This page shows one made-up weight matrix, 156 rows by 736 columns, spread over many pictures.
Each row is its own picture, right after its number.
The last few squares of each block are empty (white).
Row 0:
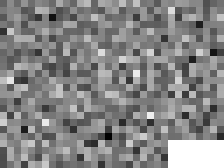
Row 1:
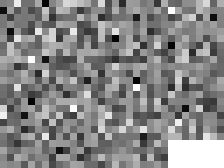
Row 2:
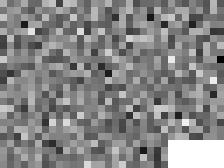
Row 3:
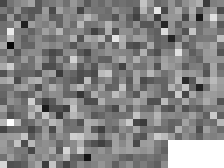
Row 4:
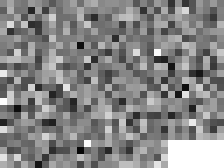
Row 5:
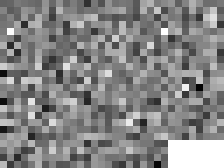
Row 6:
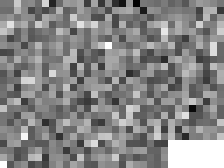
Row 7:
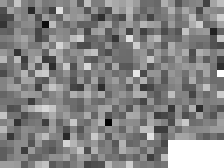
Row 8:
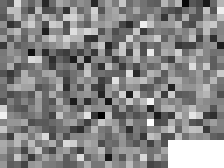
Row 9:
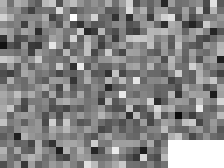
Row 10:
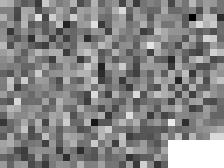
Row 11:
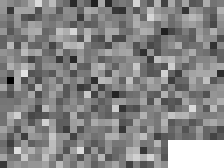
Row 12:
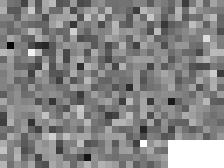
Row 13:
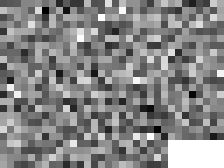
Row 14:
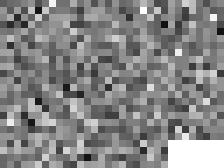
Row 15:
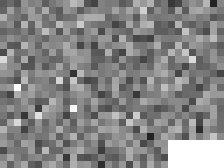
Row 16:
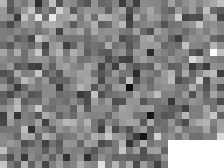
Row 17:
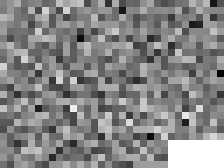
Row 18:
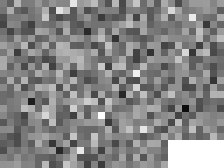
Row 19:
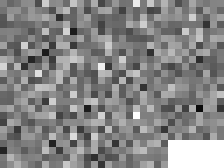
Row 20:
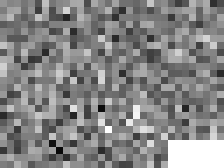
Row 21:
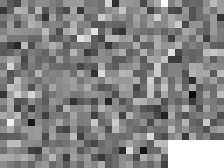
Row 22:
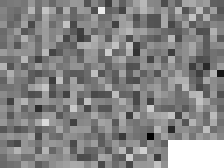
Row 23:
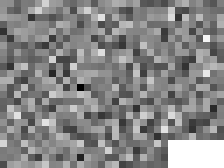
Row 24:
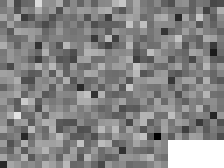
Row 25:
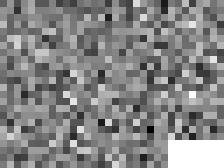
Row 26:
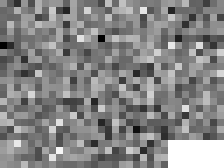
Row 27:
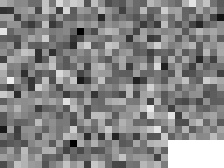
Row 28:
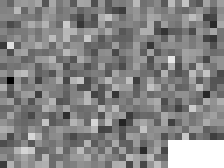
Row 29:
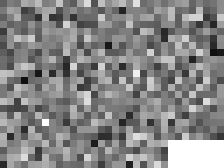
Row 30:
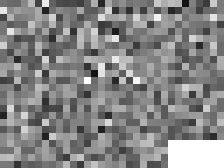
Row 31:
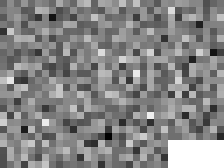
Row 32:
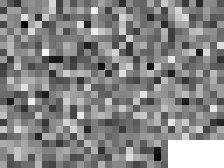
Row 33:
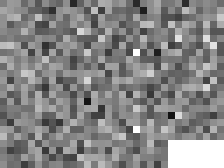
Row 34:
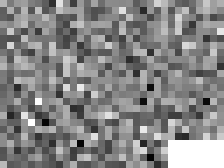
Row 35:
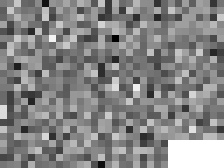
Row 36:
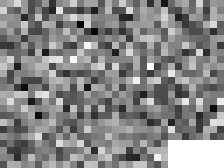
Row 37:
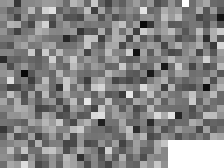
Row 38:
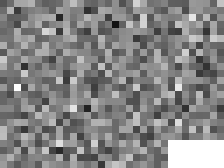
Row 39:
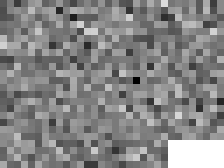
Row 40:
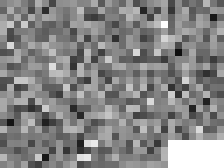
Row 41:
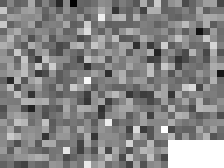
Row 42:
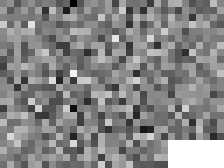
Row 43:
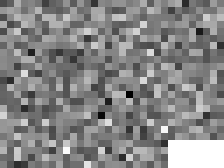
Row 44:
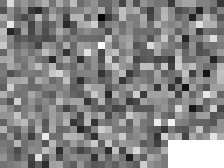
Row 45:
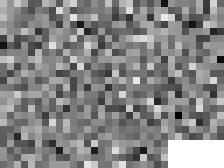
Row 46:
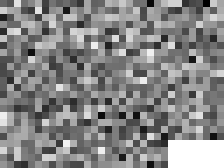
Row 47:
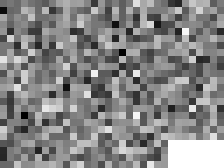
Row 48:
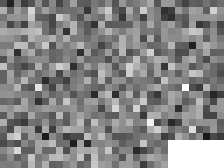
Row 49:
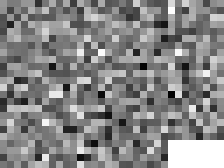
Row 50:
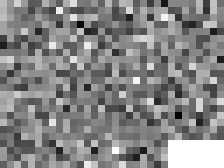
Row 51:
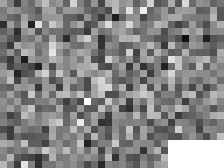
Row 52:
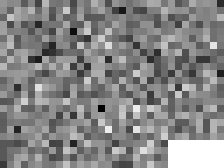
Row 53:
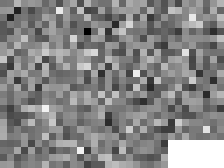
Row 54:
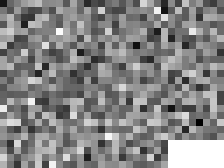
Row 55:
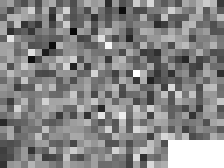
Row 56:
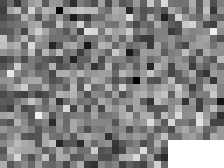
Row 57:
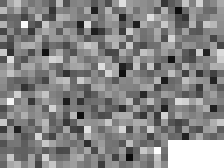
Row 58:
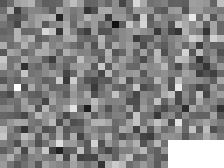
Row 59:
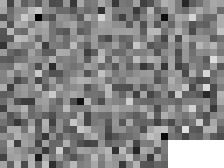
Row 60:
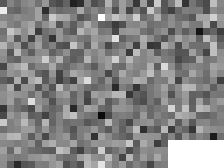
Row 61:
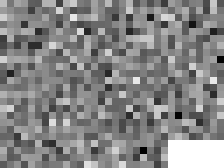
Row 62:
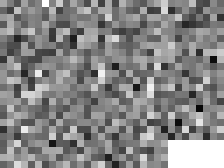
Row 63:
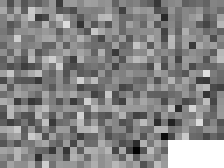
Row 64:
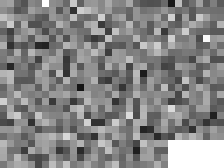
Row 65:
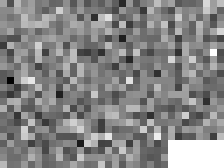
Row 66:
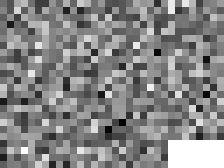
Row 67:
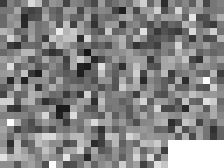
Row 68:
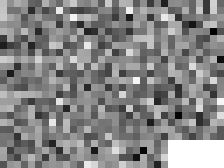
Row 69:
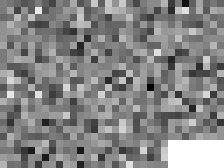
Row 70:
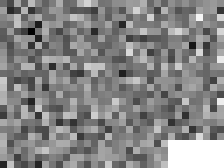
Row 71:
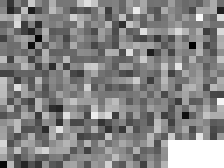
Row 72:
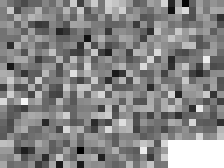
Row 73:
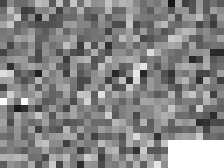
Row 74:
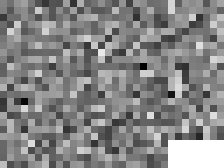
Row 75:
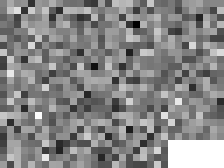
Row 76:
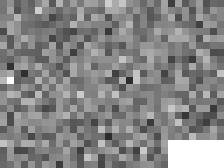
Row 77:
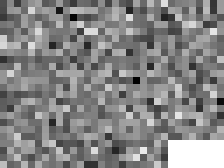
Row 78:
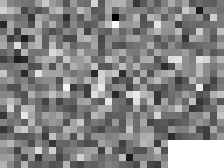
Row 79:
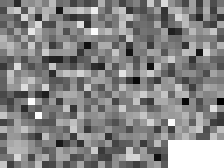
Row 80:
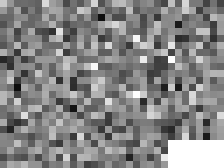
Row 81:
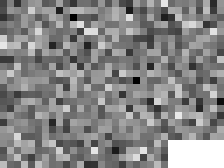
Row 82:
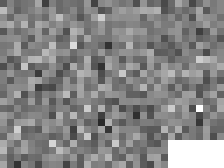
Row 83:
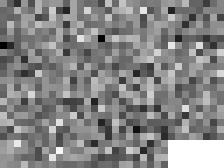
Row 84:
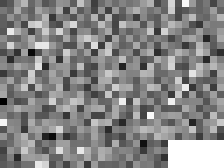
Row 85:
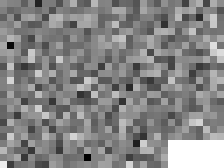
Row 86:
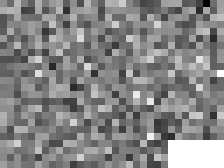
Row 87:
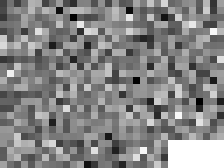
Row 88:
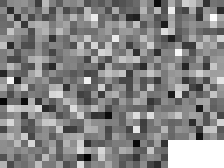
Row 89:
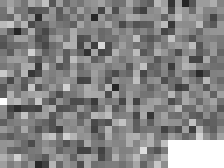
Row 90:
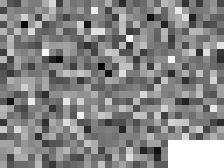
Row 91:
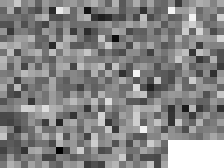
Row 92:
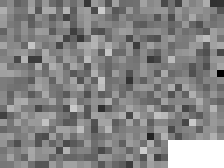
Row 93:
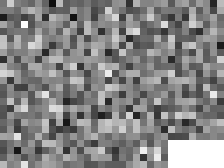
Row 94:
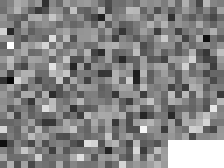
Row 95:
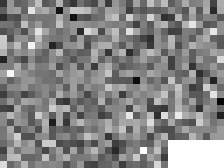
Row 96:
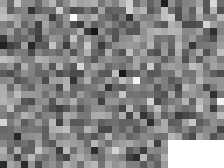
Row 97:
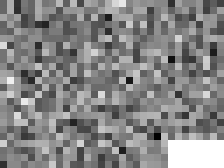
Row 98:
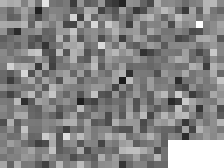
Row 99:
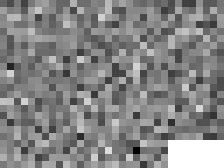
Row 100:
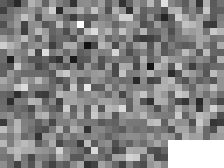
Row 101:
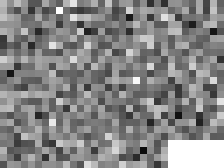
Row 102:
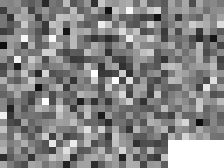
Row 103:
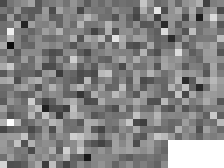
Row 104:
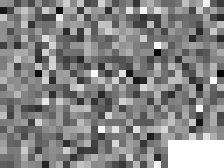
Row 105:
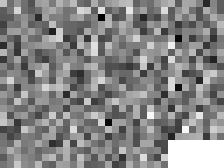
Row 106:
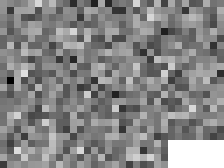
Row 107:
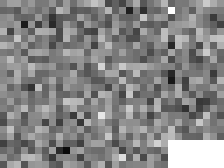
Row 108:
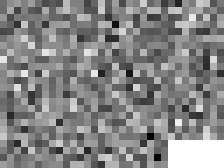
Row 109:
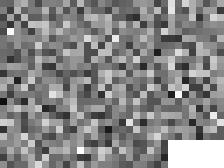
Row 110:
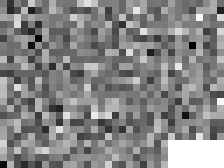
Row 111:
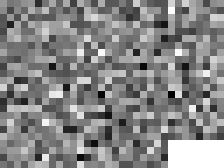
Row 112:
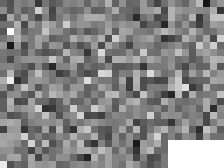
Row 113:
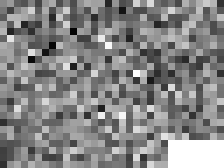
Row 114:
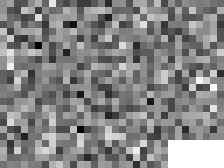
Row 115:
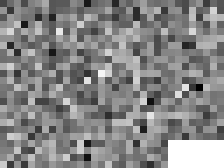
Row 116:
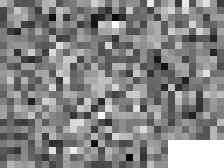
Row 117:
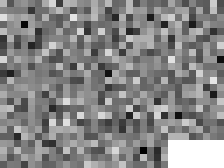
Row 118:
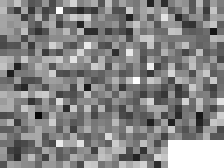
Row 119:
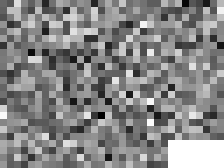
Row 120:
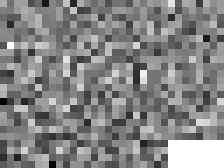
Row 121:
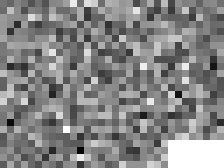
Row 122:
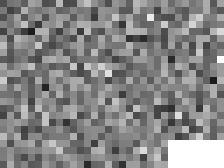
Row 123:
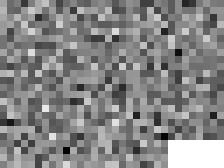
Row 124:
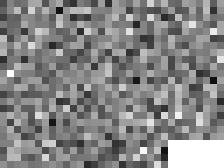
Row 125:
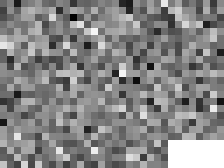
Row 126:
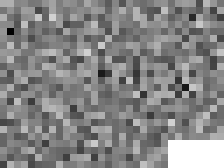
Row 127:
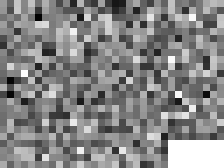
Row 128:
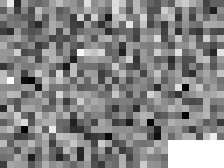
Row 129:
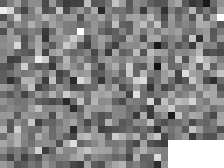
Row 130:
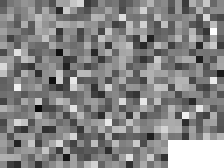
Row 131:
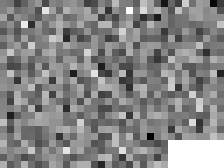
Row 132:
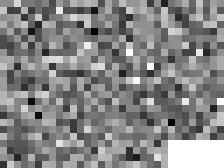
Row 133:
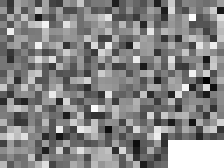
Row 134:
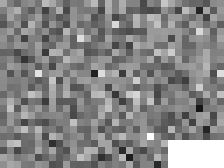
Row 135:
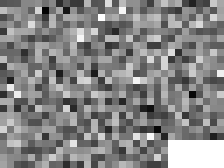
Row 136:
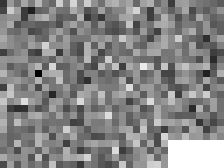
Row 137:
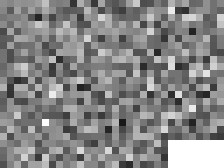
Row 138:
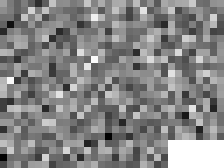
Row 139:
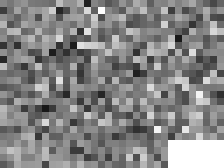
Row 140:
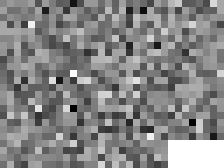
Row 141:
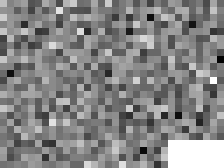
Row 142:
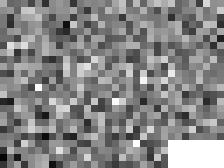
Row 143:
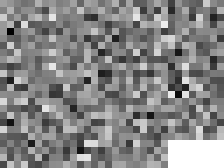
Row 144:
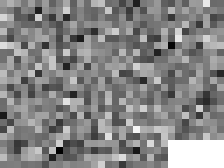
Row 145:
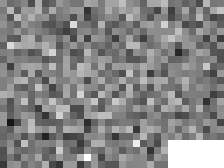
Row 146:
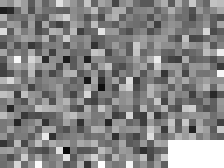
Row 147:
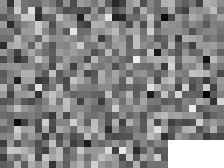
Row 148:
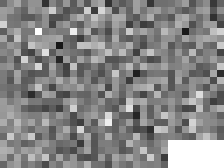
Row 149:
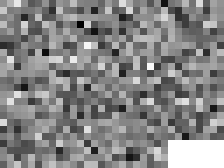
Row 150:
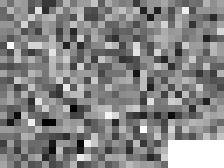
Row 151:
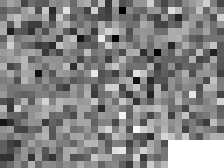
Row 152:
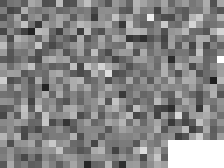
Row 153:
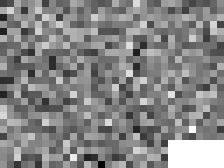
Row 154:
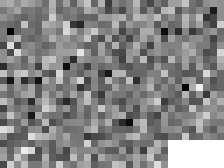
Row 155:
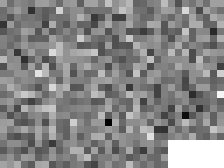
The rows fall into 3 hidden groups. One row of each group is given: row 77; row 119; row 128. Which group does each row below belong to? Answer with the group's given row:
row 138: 128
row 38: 119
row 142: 128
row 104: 119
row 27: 119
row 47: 119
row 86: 119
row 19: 119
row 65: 128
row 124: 77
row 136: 128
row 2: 77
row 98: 128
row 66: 128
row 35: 119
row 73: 128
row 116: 119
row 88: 128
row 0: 128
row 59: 128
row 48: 128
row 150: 128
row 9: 77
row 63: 128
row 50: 77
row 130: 119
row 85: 128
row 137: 128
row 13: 119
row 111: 128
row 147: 128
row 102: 119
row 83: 119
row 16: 128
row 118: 77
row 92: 119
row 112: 128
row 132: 77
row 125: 77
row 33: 119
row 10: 128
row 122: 77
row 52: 119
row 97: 128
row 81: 77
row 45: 77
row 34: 128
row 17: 119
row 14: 128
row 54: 128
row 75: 77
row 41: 119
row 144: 119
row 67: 128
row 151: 119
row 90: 77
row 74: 128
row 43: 119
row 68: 77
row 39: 77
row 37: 119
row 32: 77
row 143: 128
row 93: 77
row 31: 128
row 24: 128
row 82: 119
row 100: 77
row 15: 119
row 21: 119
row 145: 128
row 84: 128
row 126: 128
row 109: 128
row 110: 77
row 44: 128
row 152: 77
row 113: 119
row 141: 77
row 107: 119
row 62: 119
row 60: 119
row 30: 119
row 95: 77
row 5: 128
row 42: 119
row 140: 119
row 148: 119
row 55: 119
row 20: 119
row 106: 128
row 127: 128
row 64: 128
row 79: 77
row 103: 128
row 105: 119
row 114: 128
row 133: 128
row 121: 128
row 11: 128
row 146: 119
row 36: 77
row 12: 128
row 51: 119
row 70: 77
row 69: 128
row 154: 128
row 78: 119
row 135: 119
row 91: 119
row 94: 128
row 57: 77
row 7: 119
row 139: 119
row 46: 119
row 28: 128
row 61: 77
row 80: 119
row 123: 128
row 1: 119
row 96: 77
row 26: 119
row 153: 119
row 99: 128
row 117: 77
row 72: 128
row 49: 128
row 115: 128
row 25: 119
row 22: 119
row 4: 128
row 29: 128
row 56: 77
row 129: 119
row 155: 119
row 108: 119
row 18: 119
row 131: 119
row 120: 128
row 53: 119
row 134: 119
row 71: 77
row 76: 128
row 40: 128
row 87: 77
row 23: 128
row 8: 119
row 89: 128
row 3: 128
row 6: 128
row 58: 119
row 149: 77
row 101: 77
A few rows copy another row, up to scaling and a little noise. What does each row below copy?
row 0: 31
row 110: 71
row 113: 55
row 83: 26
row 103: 3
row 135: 13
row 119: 8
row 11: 106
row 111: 49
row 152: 122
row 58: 38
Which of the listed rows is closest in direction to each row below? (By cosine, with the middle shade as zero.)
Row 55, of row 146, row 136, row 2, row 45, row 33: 33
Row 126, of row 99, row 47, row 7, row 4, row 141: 4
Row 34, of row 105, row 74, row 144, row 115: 74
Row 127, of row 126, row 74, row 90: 74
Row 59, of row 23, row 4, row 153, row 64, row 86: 23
